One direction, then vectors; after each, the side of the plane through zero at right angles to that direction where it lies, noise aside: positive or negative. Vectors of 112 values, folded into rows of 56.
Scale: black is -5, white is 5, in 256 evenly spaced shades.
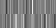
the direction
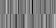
negative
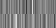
positive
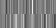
positive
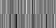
negative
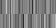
negative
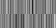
negative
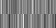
positive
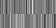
positive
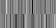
negative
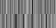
negative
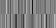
negative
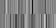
negative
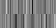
negative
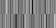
negative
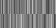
positive
